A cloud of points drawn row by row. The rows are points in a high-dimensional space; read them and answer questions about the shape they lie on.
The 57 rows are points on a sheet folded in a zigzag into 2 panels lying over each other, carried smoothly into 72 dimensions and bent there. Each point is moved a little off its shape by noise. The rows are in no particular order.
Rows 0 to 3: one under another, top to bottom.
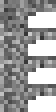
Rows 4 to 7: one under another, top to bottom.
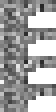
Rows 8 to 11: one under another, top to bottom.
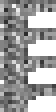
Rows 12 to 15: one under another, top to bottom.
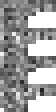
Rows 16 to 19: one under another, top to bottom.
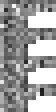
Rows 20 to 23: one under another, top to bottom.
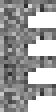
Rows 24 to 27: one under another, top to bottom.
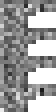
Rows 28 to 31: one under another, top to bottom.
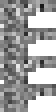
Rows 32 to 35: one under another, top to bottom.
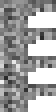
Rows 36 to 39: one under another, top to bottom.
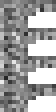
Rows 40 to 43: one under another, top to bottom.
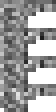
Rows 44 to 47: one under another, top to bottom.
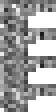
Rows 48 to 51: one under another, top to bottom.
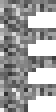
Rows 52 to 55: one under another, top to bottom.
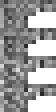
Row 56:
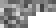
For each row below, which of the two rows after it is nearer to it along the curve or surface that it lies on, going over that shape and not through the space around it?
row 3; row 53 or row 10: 10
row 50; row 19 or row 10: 19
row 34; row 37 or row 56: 56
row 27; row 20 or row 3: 20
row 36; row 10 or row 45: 45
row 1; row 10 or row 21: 10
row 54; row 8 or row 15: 15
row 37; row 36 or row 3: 3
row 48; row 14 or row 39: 39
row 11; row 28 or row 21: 21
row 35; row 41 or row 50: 41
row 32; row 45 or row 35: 45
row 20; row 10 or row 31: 10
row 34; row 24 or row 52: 24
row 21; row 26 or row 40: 40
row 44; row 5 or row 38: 38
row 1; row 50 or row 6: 6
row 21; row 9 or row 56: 56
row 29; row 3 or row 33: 3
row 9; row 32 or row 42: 42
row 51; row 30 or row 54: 30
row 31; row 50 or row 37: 50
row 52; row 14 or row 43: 14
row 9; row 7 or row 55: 55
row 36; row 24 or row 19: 19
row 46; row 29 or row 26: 26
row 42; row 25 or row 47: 25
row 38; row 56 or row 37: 56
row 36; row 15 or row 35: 15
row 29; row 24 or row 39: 24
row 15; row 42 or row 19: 19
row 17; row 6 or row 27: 6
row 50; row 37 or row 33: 33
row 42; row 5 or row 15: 5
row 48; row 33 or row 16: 16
